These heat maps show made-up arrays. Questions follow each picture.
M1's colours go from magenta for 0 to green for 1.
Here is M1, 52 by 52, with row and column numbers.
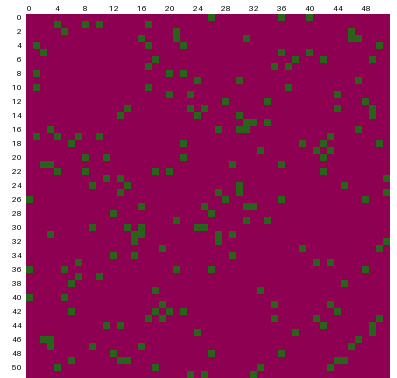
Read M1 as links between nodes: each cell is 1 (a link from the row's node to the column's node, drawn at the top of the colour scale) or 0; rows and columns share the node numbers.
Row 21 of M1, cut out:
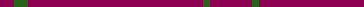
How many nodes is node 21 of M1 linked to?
4
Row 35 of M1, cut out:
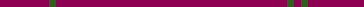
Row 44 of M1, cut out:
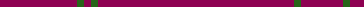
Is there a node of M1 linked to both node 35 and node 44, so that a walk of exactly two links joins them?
no
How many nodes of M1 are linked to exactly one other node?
0
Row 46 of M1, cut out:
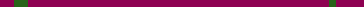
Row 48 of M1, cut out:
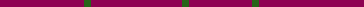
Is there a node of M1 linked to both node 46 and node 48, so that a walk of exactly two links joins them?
no
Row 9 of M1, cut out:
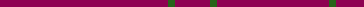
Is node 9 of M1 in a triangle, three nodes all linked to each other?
yes
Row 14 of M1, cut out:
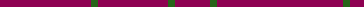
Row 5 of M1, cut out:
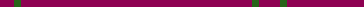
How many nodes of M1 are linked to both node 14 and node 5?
0
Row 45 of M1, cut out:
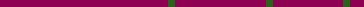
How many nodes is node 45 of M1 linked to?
3
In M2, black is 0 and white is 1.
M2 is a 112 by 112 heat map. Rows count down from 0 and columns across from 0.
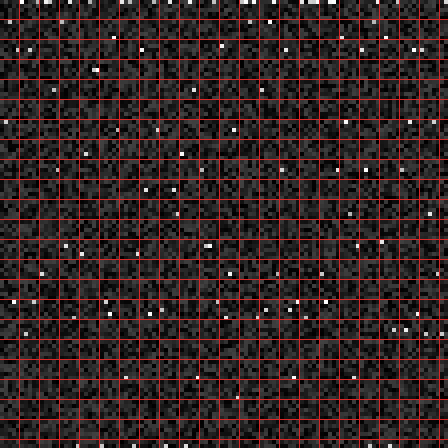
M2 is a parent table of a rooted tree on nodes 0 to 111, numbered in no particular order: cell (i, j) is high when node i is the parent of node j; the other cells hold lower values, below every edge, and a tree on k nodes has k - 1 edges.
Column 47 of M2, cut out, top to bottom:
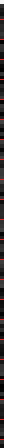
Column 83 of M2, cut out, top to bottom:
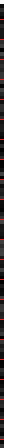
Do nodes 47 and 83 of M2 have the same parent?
yes
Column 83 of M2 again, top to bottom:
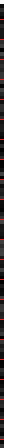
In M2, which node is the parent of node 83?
0
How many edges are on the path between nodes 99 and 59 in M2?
1
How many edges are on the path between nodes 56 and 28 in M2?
4
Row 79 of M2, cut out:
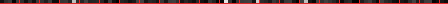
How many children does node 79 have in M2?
4
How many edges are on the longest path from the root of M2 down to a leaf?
2
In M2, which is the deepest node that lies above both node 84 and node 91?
42
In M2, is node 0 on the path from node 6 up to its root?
yes
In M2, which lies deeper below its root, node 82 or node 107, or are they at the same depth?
node 107
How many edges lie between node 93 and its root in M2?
2
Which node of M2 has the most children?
0
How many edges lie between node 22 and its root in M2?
1
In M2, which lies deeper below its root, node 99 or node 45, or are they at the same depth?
node 45
